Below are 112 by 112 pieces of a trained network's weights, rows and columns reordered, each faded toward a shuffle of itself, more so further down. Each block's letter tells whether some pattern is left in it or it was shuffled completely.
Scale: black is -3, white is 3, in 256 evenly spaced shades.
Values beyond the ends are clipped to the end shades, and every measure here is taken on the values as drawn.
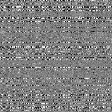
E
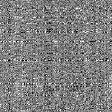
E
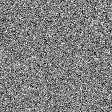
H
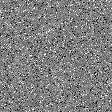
H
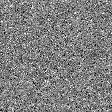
H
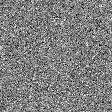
H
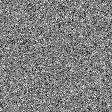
H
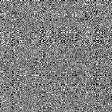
E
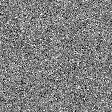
H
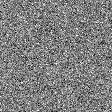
H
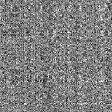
E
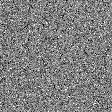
H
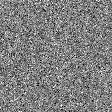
H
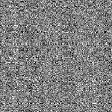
E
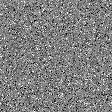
H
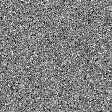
H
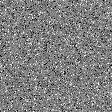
H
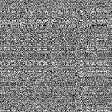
E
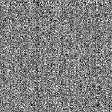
E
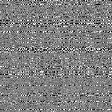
E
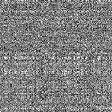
E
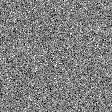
H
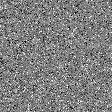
H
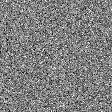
H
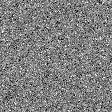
H
